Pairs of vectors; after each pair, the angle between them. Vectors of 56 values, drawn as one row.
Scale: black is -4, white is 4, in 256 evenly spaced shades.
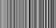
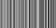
nearly parallel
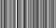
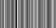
nearly opposite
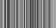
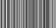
partly aligned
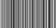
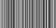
nearly parallel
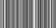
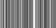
nearly parallel
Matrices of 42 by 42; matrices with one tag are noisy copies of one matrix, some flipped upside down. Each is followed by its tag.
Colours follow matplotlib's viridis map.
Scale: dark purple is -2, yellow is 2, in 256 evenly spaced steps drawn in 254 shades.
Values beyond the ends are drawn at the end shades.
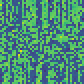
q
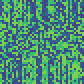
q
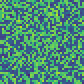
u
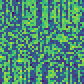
q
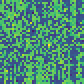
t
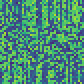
q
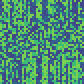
q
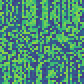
q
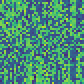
t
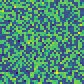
u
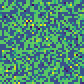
u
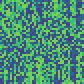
t
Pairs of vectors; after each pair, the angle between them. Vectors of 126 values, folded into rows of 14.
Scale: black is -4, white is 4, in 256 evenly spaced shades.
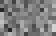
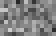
partly opposed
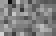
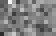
nearly opposite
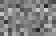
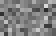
nearly opposite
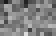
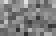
nearly opposite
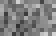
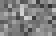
orthogonal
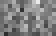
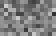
partly opposed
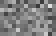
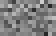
nearly opposite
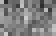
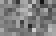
partly aligned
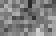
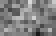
nearly opposite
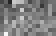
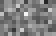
orthogonal
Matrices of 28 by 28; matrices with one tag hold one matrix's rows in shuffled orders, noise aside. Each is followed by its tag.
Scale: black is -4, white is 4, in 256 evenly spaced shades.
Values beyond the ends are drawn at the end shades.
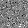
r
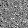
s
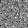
s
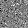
s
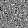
s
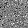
s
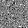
r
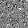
r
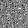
r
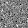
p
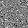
p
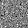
p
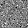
p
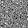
p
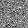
r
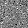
p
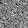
s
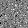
s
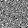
p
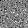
s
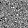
s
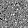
s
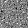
p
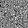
s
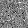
r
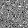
r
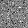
r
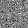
r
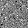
p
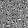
r
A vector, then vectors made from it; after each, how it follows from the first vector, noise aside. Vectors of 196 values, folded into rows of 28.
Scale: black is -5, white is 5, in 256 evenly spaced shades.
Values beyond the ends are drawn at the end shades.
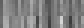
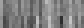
negated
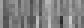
negated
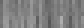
shrunk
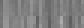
shrunk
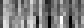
scaled up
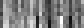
scaled up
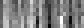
scaled up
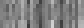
wrapped around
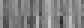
negated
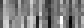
scaled up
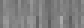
shrunk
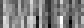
scaled up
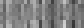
wrapped around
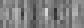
wrapped around
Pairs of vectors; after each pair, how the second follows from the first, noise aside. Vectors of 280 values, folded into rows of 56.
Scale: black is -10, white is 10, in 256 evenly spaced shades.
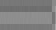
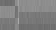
wrapped around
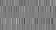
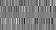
scaled up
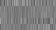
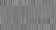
shrunk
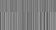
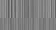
reversed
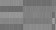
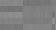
shrunk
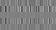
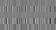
reversed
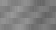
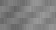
reversed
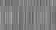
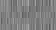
wrapped around
